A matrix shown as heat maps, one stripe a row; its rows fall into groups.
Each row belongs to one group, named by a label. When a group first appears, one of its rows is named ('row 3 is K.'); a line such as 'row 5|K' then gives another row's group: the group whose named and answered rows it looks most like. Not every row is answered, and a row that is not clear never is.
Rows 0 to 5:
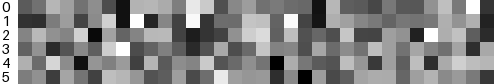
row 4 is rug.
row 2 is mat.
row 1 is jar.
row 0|jar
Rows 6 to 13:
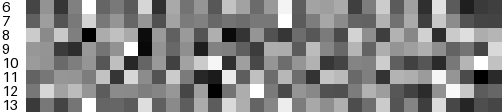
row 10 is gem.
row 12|mat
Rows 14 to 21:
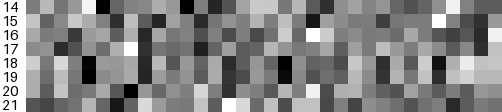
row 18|rug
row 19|rug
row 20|jar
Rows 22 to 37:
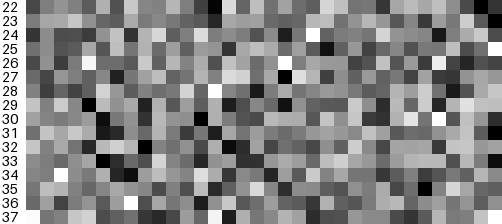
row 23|mat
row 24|gem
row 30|mat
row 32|rug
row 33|mat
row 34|jar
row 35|mat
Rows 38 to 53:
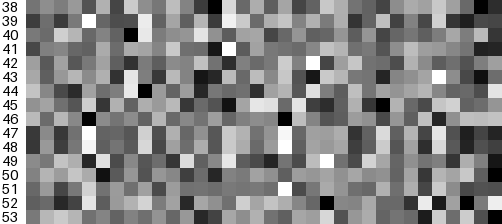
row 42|jar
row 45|mat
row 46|rug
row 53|mat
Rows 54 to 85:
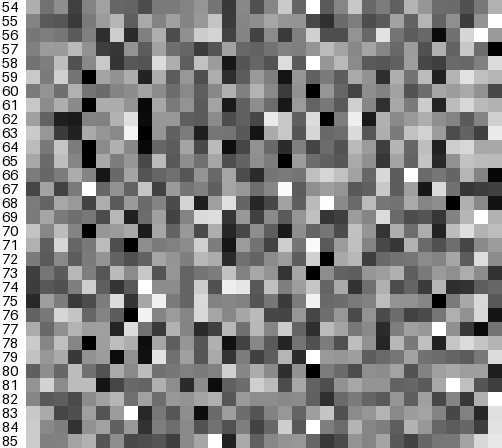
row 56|gem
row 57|mat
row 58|jar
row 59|rug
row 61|rug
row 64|rug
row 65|rug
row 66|mat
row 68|mat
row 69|gem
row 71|jar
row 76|jar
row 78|rug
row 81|mat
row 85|gem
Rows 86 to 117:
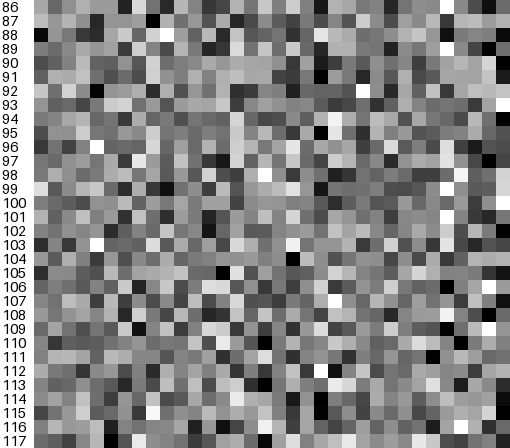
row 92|rug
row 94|mat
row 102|mat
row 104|rug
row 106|gem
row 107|mat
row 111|mat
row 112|jar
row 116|mat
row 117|mat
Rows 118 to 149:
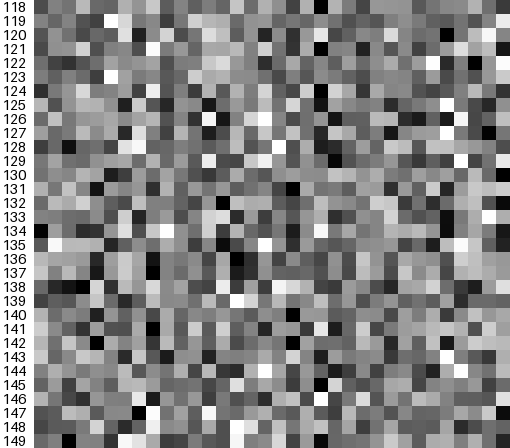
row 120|gem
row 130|mat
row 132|mat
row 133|gem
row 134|gem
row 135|mat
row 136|rug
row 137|rug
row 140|rug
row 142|rug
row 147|jar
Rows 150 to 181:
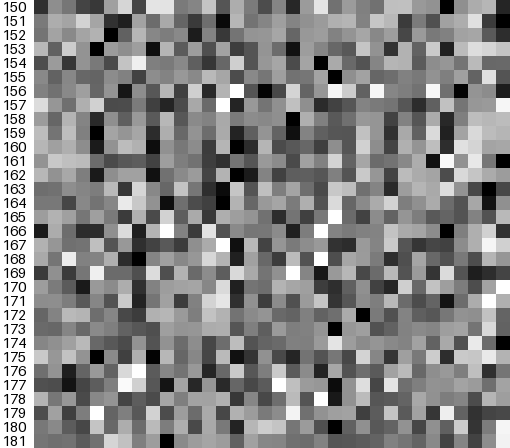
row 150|gem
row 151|mat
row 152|mat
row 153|rug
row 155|jar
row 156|mat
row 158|rug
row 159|rug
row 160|rug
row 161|mat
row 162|rug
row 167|gem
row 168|jar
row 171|gem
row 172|jar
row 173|jar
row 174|mat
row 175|rug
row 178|jar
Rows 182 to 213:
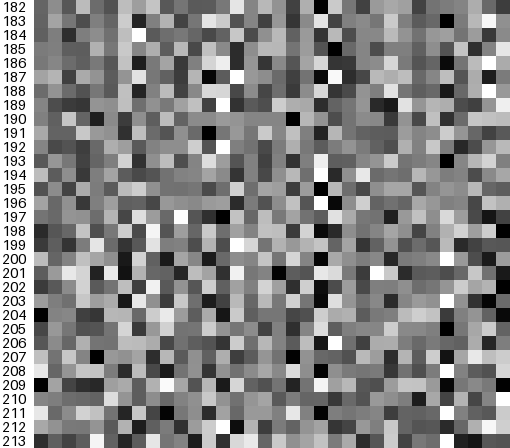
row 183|gem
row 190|rug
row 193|gem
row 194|jar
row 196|jar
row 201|mat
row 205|gem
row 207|rug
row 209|gem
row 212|gem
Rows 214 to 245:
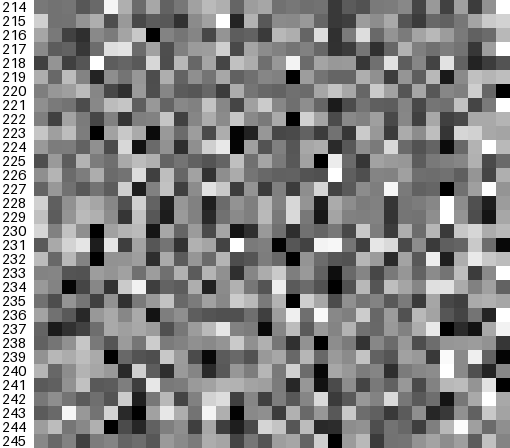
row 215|gem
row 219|rug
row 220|mat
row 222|rug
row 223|rug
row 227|gem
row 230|rug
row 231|mat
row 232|rug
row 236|jar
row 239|mat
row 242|gem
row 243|jar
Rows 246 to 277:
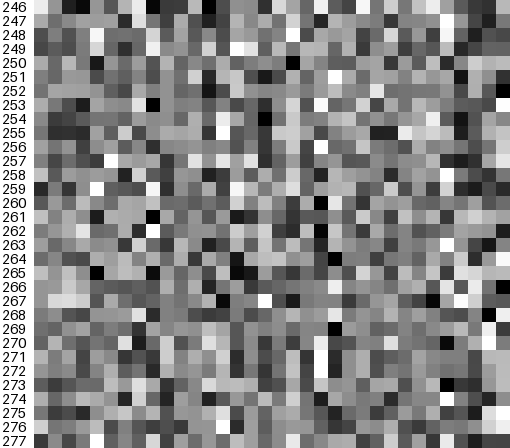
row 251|mat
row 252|mat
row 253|jar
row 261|rug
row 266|mat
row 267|mat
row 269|jar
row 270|gem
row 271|jar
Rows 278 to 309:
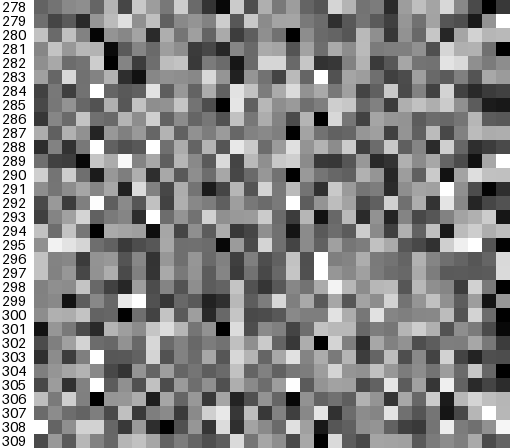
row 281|mat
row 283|jar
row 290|rug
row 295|mat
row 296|jar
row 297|jar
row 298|mat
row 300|mat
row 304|mat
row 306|rug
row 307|gem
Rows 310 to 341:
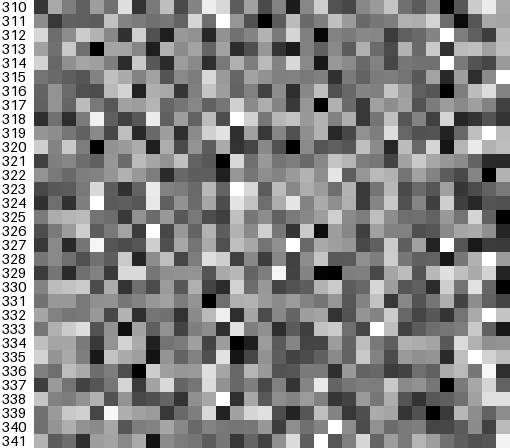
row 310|gem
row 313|rug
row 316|gem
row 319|gem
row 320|rug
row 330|mat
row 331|mat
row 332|gem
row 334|rug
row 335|rug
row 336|jar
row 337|gem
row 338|gem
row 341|jar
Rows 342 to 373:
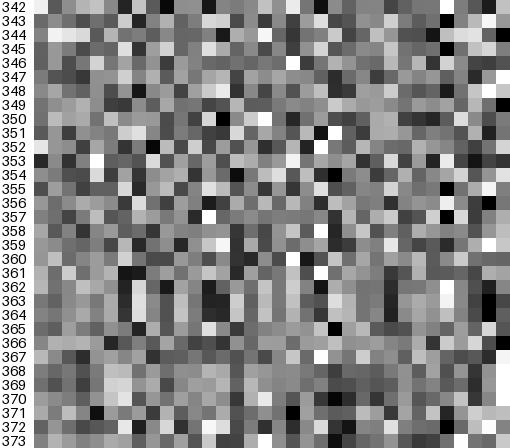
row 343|gem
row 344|mat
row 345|gem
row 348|gem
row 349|mat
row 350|mat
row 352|jar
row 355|gem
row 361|jar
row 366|mat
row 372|gem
